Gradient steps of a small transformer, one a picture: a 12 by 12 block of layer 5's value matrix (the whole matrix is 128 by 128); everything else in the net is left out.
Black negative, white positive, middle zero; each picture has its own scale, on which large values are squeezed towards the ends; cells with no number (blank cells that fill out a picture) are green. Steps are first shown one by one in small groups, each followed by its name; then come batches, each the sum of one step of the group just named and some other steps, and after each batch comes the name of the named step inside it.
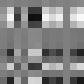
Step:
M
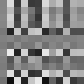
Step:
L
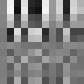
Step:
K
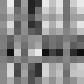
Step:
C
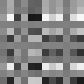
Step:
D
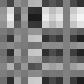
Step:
M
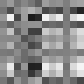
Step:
D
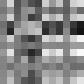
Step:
K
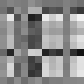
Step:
D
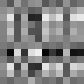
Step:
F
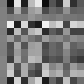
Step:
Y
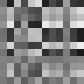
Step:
Y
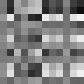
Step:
F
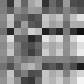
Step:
Y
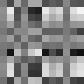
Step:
F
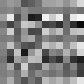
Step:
F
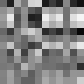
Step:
F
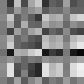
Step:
Y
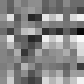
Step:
F
